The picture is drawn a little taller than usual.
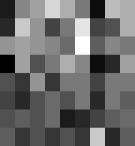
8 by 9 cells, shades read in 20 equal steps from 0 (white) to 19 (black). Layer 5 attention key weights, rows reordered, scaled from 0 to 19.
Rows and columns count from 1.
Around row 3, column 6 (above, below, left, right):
2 9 11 12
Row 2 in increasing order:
2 4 6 8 10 13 14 14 16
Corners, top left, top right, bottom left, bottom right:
17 6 12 12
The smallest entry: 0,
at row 3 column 6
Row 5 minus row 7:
0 3 -5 4 -7 -6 0 -2 -1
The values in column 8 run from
5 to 16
